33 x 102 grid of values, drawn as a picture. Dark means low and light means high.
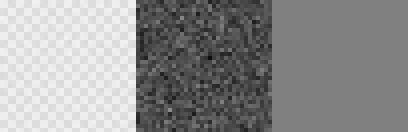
The table splits into one row of 3 panels. Panel 1,1: very high, checkered, faint in contrast. Panel 1,2: low, fine-grained. Panel 1,3: middling, flat.
